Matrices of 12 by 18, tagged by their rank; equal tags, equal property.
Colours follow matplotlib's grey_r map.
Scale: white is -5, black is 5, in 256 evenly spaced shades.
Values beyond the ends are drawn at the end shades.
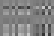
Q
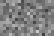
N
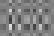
Q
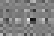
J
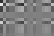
Q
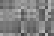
J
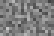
N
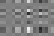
Q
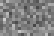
N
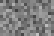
N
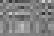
J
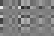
Q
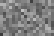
N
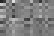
J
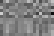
J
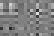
J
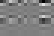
Q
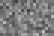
N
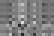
J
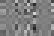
J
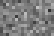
N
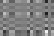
Q
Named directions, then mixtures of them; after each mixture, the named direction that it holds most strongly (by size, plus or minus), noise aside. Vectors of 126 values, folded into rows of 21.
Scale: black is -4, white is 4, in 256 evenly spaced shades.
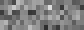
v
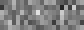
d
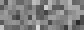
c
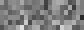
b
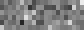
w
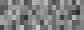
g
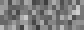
g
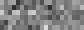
v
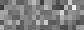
c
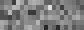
v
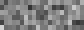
c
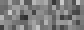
g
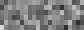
c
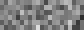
c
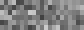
v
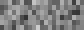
g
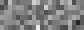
c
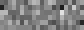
d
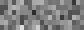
g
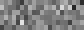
w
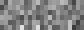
b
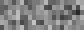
g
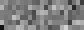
c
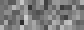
w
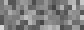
w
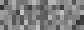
c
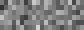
g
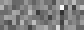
d
